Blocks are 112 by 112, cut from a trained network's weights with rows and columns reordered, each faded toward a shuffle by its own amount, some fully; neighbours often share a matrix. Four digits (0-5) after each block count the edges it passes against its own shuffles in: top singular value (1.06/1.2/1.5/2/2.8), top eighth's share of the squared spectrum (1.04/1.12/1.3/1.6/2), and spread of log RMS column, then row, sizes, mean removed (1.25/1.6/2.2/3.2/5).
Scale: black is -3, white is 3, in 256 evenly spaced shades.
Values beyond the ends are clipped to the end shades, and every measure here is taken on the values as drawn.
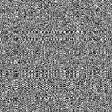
5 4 2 3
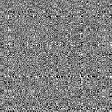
4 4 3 3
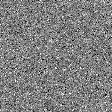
2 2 1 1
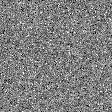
0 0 0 0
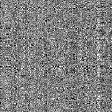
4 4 2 3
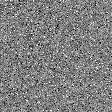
0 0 0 0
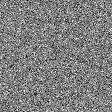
0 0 0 0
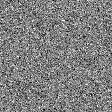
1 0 0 0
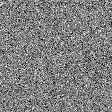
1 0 0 0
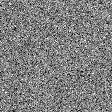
0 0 0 0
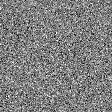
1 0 0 0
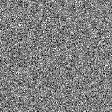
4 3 1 1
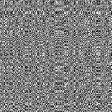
5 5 4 4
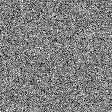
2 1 0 0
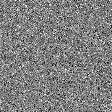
1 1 0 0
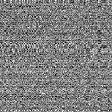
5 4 2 3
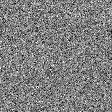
1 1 0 0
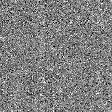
2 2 0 1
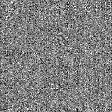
3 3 1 2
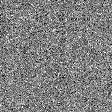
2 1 0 1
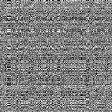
5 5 3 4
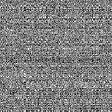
4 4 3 3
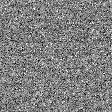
1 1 0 0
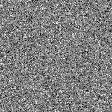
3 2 0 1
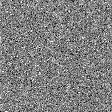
1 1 0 0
